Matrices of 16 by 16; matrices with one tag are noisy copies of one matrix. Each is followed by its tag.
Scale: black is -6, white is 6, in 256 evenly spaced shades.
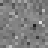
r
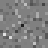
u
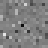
u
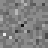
u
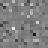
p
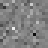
p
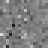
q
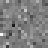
q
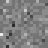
q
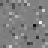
r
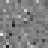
q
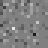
p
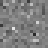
p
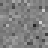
r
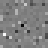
u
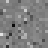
q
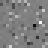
r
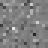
p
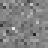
p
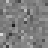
q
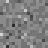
q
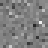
r
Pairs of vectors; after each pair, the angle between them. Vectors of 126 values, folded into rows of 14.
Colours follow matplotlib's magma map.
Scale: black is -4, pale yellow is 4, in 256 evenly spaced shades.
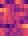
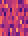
orthogonal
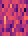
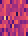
partly aligned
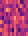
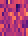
orthogonal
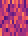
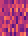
orthogonal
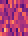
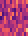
orthogonal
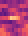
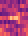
nearly parallel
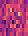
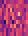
nearly parallel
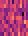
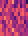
partly opposed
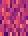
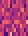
nearly parallel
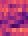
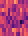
partly aligned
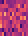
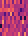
partly opposed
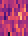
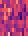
nearly opposite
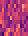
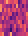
partly opposed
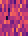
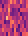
nearly opposite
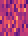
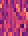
partly aligned
